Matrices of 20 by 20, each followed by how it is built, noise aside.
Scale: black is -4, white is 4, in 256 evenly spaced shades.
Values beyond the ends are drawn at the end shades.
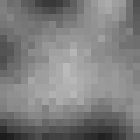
smooth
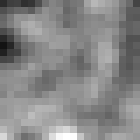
smooth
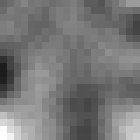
smooth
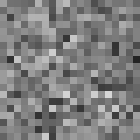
noise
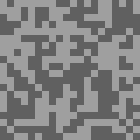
noise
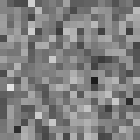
noise
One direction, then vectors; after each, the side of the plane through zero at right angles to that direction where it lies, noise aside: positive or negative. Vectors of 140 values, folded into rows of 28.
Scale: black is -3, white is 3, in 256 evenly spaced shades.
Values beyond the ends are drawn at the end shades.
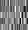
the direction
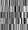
negative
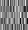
positive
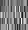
positive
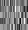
positive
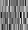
negative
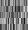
negative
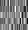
positive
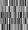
negative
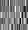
positive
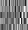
negative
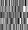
negative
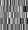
positive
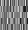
positive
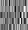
negative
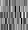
negative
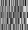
negative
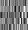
negative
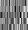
negative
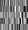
positive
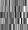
negative
